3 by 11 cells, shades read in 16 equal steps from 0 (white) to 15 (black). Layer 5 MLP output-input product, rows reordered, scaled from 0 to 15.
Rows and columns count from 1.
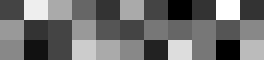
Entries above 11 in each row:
4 1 3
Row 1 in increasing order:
0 1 5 5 9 11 11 12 12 12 15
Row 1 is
11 1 5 9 12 5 11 15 12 0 12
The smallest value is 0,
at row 1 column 10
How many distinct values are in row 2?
7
